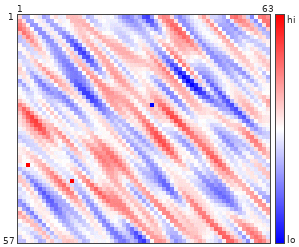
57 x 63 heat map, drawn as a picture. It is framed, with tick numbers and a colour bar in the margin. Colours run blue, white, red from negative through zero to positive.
Mirror symmetry: none. Histogram: bell-shaped. Slope: none. Average level on the scale: 50%. Grain: diagonal, down to the right. Lone odd cells: 3, 2 higher and 1 lower than their neighbours.
